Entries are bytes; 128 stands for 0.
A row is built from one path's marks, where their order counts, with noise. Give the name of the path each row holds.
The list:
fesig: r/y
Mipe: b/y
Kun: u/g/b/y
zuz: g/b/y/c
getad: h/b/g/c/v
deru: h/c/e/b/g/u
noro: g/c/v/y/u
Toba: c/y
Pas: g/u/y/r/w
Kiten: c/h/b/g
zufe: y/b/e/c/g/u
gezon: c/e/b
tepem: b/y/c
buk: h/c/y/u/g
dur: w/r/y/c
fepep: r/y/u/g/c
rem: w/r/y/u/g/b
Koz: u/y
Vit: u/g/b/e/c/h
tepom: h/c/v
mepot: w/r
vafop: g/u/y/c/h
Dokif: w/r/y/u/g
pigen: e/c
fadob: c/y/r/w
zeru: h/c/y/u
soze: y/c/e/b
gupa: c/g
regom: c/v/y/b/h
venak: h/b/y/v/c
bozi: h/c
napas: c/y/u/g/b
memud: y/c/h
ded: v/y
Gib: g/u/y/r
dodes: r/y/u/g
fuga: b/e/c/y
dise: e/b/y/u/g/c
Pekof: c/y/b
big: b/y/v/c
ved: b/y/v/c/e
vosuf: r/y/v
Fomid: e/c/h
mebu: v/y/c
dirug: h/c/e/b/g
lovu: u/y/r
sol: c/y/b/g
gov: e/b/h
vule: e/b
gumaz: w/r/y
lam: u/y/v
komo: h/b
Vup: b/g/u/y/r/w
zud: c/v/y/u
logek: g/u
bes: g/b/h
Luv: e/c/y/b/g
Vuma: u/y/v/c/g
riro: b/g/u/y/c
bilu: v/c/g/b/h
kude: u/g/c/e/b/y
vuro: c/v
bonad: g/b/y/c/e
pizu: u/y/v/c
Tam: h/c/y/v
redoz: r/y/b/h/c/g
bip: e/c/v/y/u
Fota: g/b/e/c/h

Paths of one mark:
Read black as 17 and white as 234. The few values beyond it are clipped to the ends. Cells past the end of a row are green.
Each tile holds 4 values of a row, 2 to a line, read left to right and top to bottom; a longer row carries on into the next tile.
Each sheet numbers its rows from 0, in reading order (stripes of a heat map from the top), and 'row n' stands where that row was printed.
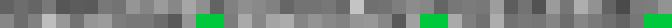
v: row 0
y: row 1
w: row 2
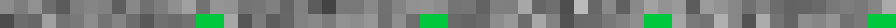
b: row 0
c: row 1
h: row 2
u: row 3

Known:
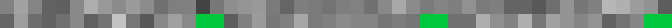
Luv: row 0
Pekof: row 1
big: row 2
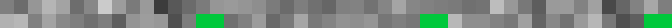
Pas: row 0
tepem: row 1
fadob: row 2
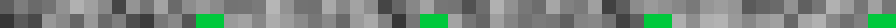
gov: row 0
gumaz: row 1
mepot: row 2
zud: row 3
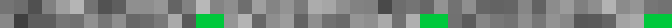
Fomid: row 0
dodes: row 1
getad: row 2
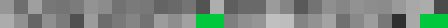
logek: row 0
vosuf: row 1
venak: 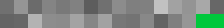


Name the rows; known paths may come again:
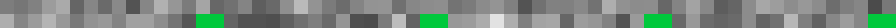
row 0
bip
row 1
Fota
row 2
lam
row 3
Luv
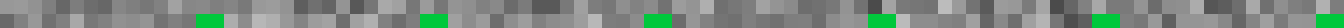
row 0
tepem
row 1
zud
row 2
Toba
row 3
napas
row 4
fadob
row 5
memud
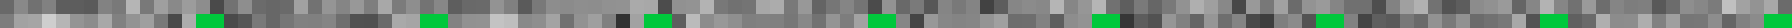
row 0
ded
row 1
bilu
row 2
vosuf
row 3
Kun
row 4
tepom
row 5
gov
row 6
Fomid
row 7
venak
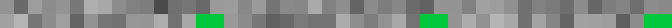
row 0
dodes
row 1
dise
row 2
Koz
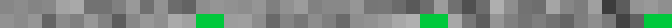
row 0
vafop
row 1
buk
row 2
mepot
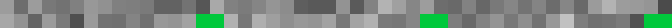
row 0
logek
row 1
pizu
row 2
ved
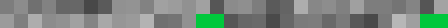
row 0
mebu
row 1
Kiten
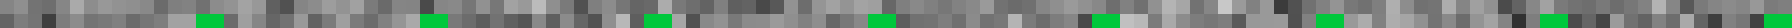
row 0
redoz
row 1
sol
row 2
deru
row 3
vuro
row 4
soze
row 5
Pas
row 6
gumaz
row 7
vule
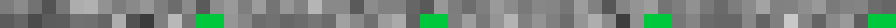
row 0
dirug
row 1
zufe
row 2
fesig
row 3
bonad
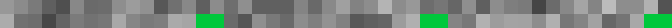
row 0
gupa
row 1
getad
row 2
Tam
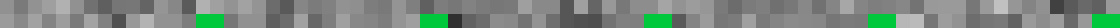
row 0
zeru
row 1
zuz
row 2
komo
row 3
Pekof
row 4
Dokif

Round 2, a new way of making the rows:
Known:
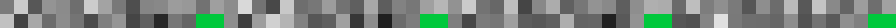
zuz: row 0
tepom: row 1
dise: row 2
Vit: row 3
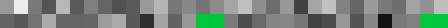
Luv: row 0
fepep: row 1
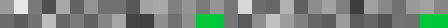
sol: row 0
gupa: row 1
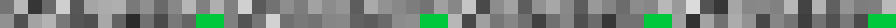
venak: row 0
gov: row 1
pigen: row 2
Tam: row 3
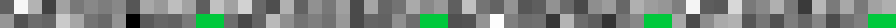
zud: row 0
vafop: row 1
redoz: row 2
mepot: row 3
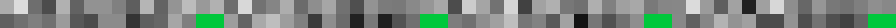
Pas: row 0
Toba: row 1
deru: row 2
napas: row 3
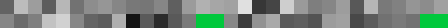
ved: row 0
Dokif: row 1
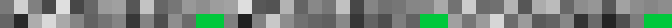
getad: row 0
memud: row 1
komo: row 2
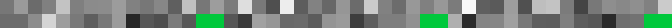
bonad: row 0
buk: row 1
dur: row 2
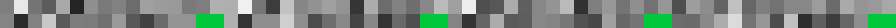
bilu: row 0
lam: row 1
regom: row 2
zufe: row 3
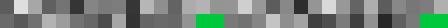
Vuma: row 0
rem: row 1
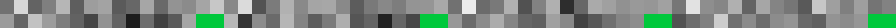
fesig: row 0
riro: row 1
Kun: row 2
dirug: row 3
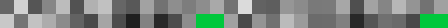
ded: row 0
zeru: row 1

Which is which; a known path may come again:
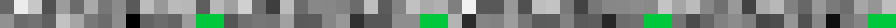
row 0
noro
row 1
Vup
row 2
dur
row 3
fepep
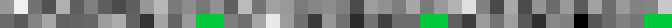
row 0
Luv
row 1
fuga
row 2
fadob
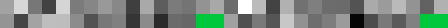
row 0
vuro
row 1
bip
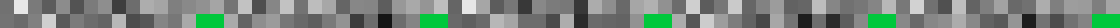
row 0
Kiten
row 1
bozi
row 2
Vuma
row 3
Koz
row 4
logek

